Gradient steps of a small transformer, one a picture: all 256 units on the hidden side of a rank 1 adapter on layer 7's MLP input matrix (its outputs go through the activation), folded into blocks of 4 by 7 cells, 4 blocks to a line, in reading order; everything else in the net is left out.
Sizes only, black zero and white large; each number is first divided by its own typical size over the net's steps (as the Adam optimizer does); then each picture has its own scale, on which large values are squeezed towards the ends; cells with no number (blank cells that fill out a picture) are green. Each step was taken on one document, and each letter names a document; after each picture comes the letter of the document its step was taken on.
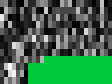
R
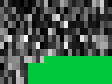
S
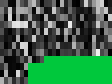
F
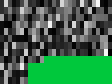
F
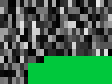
F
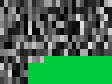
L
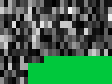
F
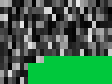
L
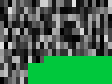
L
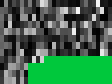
R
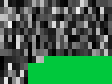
R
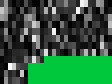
R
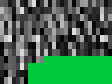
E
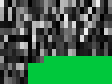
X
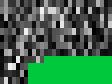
R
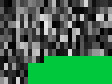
E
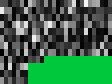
F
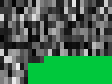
L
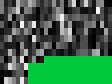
X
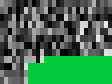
L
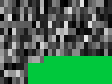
L
